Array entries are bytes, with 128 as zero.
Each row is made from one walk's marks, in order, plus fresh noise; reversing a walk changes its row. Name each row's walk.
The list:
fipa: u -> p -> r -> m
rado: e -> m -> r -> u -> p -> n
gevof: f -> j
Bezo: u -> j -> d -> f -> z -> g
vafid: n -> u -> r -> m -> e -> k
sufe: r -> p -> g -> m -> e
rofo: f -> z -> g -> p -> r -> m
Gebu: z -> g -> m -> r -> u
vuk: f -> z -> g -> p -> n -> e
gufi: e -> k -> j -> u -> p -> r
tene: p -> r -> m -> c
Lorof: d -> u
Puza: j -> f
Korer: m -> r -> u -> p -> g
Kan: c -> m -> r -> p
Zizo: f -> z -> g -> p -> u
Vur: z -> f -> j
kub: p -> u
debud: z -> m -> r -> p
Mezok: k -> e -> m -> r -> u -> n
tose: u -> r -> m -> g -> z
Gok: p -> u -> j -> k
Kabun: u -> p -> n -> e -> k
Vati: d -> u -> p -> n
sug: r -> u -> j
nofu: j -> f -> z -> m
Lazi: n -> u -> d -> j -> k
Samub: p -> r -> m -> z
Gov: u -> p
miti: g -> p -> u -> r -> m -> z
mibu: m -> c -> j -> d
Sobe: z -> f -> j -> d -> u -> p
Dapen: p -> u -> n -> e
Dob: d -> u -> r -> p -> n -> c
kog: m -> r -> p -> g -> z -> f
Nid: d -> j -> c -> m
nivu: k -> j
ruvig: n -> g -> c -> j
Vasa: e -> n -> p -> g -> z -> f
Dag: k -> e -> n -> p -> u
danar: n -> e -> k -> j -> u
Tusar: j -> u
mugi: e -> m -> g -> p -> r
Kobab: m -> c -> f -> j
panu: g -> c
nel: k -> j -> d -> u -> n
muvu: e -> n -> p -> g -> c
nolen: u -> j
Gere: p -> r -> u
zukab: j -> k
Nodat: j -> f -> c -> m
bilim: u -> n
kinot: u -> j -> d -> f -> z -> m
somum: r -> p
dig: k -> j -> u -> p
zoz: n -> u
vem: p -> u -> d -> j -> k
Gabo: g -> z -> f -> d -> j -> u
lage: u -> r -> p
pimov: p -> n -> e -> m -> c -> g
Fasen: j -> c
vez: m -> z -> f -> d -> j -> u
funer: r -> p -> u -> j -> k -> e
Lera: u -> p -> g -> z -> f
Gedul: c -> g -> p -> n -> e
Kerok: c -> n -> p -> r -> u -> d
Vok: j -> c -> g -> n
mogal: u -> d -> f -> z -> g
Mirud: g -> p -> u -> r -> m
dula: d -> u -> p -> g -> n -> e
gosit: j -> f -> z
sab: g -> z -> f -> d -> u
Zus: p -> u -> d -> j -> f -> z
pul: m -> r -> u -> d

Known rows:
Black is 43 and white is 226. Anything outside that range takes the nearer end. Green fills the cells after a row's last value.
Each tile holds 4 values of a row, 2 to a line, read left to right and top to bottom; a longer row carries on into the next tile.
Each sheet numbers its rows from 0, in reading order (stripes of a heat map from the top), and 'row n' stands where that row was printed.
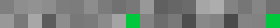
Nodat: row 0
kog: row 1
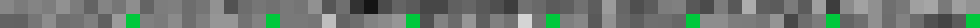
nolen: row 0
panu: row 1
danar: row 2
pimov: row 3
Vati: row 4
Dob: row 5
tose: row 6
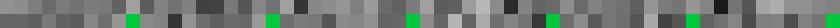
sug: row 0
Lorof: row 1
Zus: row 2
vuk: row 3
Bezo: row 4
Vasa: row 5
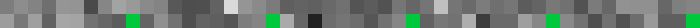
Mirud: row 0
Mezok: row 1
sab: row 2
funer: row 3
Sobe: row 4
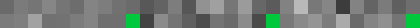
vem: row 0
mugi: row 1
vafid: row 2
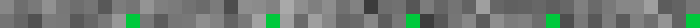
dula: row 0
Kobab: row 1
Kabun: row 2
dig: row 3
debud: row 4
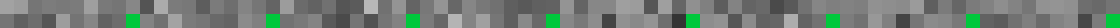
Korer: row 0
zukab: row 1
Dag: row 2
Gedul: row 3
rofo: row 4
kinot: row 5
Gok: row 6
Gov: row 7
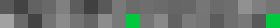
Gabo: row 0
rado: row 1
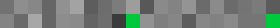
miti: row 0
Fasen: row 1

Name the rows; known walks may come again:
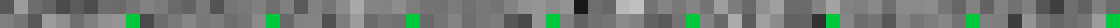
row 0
zoz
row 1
nivu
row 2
muvu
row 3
bilim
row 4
Lera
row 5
miti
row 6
gosit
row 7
Lorof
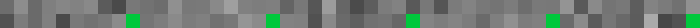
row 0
somum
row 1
Puza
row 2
Vati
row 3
kub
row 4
Bezo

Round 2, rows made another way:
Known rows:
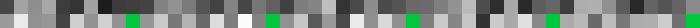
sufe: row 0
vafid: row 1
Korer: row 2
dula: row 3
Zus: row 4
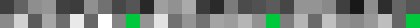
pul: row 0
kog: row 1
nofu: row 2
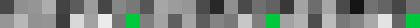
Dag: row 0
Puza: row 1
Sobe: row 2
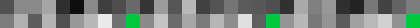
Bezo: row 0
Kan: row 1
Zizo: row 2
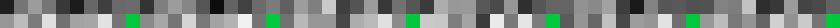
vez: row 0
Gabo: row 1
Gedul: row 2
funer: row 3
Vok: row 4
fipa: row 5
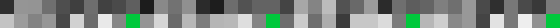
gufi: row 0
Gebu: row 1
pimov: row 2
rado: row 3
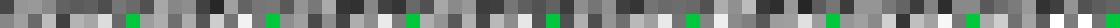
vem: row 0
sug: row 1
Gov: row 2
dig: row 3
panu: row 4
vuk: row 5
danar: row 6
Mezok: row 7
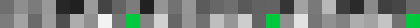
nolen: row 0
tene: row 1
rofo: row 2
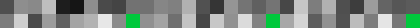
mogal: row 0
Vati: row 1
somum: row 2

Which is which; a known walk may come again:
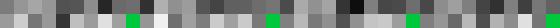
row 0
Dapen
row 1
Samub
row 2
Lera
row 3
Tusar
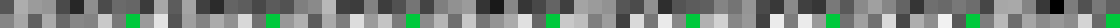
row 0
Puza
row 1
debud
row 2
Mirud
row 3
kinot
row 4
funer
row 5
rado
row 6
Lazi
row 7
gosit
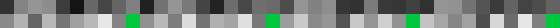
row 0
sab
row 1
vez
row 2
mugi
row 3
gufi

